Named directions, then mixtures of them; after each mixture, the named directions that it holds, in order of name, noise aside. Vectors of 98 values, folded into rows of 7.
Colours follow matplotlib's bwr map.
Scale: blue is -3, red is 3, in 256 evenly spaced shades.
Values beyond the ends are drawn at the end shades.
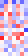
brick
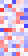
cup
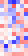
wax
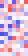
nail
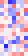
wax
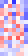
brick, cup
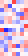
cup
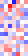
cup, nail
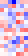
cup, wax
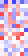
brick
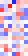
cup, nail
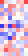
brick, nail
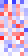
brick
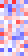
brick, nail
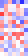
brick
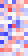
nail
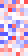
nail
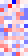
cup, nail
